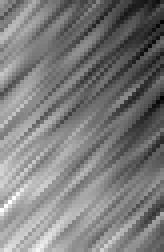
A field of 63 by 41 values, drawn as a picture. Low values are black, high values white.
Histogram: bell-shaped. Average level on the scale: 50%. Ninth with the lowest average: top right. Odd rows or columns: none. Slope: up to the bottom left. Ninth with the highest average: bottom left. Grain: diagonal, up to the right.
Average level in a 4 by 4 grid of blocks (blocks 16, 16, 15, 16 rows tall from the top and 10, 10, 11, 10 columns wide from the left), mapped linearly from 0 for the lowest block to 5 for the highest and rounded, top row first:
3 2 1 0 / 4 3 2 1 / 5 4 3 2 / 5 4 4 2
